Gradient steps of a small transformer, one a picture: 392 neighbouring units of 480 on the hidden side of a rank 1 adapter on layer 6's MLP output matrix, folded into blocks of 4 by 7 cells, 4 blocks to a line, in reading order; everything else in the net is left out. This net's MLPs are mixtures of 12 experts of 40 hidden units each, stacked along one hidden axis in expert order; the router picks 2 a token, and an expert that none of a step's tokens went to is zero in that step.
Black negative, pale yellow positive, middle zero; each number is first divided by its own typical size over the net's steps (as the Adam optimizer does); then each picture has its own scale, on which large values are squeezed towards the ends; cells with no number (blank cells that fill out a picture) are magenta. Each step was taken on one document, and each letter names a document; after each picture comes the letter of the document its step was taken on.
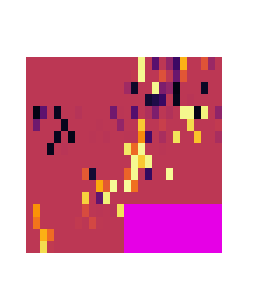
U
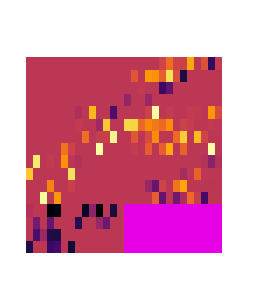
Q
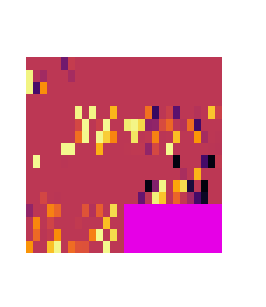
Q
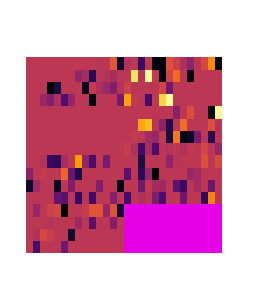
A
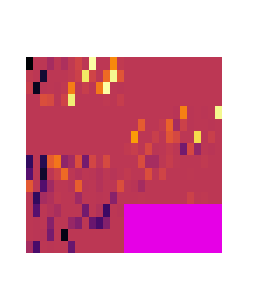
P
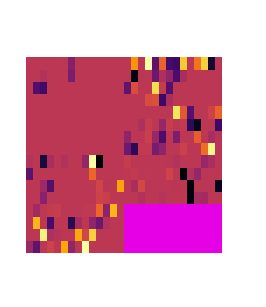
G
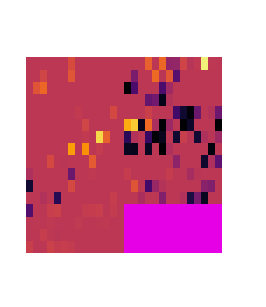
G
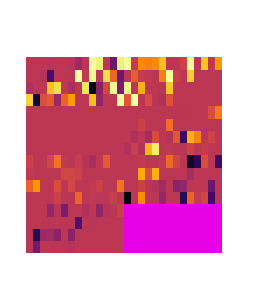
A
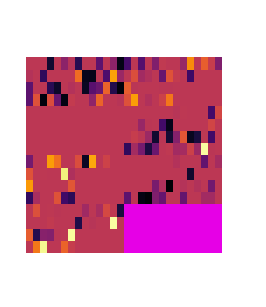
A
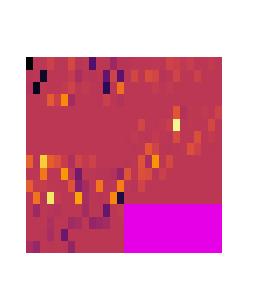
P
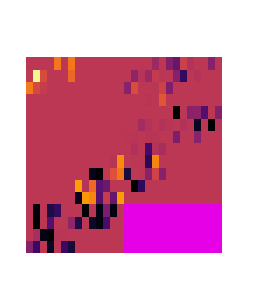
G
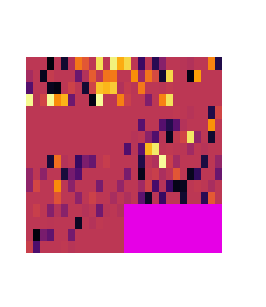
A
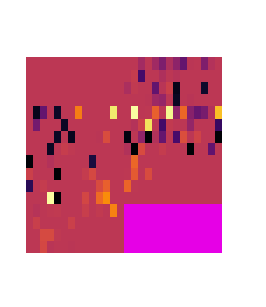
U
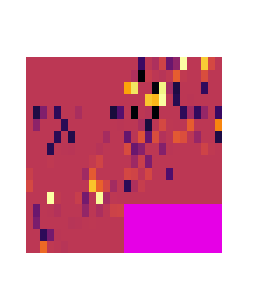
U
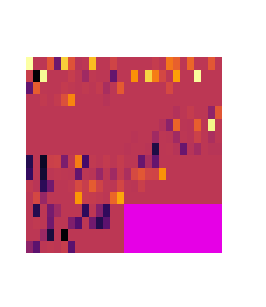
P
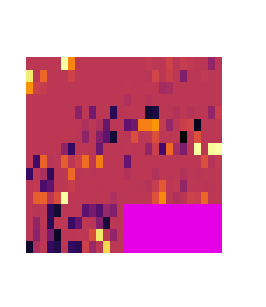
Q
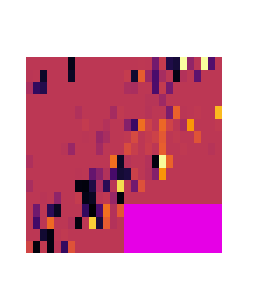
G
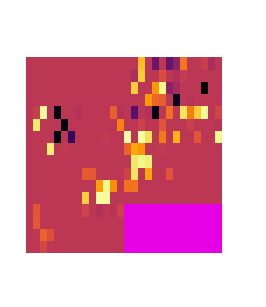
U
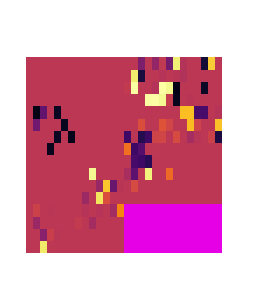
U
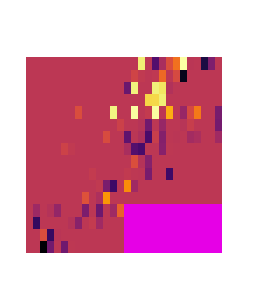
U
